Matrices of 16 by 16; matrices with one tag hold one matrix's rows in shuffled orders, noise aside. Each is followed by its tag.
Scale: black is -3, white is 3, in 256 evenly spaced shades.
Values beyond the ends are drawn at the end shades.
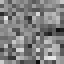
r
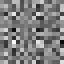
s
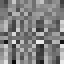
s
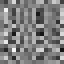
s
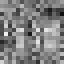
r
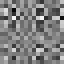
s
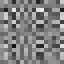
s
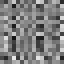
s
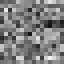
r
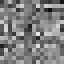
r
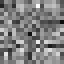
r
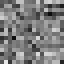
r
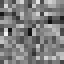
r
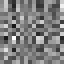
s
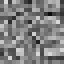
r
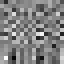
s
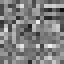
r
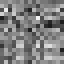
r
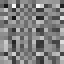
s
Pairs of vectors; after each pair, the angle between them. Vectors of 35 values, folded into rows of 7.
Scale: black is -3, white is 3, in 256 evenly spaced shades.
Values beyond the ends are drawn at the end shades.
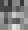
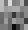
nearly opposite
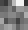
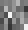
orthogonal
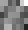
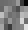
nearly opposite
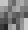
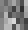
partly opposed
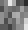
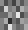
orthogonal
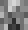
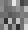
partly aligned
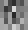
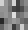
partly opposed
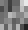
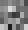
partly opposed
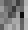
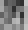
nearly parallel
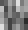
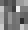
partly aligned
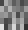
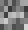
partly opposed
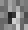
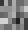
partly opposed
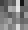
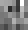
nearly opposite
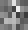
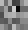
partly opposed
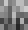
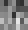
nearly opposite
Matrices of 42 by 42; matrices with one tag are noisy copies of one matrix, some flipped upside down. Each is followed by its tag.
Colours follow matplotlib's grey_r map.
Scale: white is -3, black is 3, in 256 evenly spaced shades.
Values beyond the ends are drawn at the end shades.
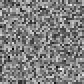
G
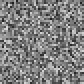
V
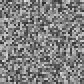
V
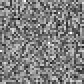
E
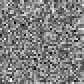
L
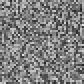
E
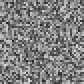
V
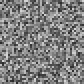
V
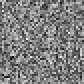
E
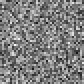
E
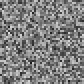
G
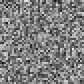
V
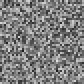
G
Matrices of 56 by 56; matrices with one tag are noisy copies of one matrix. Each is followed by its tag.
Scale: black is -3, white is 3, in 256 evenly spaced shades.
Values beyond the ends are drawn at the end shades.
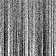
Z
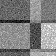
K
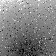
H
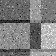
K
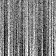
Z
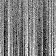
Z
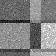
K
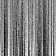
Z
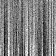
Z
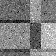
K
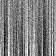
Z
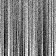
Z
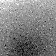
H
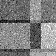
K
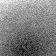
H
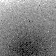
H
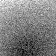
H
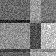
K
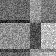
K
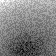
H
